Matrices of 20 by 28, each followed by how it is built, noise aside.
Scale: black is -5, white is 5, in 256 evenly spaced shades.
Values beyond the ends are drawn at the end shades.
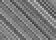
Toeplitz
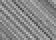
Toeplitz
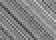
Toeplitz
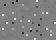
sparse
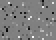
sparse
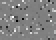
sparse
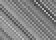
Toeplitz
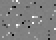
sparse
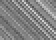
Toeplitz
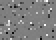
sparse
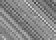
Toeplitz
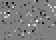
sparse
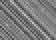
Toeplitz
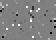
sparse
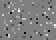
sparse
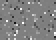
sparse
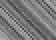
Toeplitz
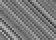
Toeplitz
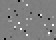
sparse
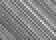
Toeplitz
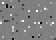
sparse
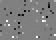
sparse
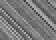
Toeplitz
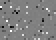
sparse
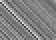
Toeplitz
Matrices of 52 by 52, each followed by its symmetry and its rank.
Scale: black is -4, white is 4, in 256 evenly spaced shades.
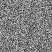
neither, full rank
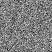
neither, full rank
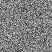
neither, full rank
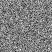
neither, full rank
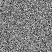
neither, full rank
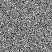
antisymmetric, full rank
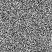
antisymmetric, full rank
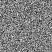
antisymmetric, full rank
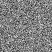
neither, full rank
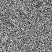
antisymmetric, full rank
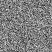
antisymmetric, full rank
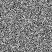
neither, full rank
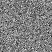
antisymmetric, full rank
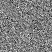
antisymmetric, full rank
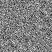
antisymmetric, full rank
